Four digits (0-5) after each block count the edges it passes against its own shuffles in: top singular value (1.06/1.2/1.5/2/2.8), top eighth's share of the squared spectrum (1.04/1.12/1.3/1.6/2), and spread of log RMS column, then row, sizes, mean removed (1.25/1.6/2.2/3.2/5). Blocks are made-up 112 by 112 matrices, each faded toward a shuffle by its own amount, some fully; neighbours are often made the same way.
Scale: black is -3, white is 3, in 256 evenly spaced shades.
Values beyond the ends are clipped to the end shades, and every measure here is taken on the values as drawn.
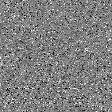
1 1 0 2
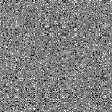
4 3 2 2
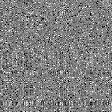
4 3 2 2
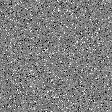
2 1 0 0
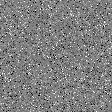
0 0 0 0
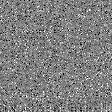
4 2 1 1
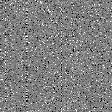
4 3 2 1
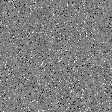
0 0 0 0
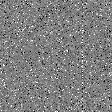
3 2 1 0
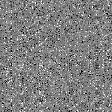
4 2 2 1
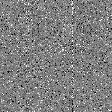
3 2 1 0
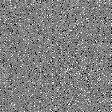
3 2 2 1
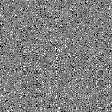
4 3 2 1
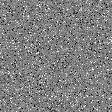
2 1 0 0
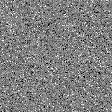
3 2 0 0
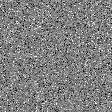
0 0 0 0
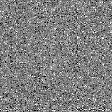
4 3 2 2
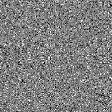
4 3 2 2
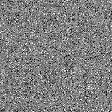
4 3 1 1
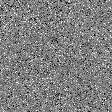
0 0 0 0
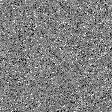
0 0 0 0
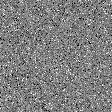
0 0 0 0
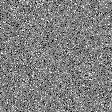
0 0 0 0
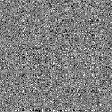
4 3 2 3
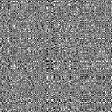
5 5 3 3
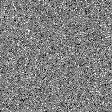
3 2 0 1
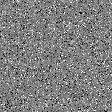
3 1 0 0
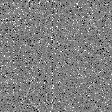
4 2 1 0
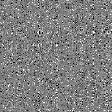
4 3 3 2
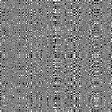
5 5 4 3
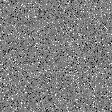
2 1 1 0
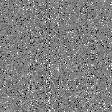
4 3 2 1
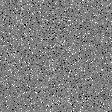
2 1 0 0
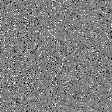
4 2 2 0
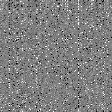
4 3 2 1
